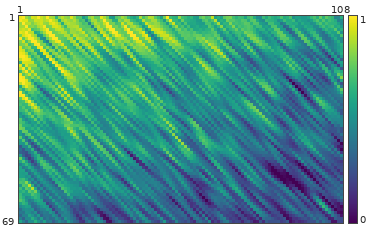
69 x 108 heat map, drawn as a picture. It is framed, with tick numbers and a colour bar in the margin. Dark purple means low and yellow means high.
Odd rows or columns: none. Slope: up to the top left. Grain: diagonal, down to the right. Ninth with the lowest average: bottom right. Histogram: bell-shaped. Ninth with the highest average: top left.
